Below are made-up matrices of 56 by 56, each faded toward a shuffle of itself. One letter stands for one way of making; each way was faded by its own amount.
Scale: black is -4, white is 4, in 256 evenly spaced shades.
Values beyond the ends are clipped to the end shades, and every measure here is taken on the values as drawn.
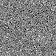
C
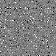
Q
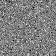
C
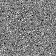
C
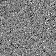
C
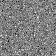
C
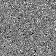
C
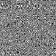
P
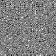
P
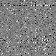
Q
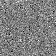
C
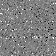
Q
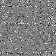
Q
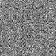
P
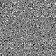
P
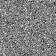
C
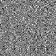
P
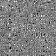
P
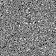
C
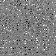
Q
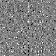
P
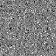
P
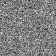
C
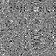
P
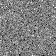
C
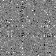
Q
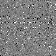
Q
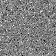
C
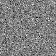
C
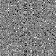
P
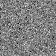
C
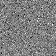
C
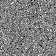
C
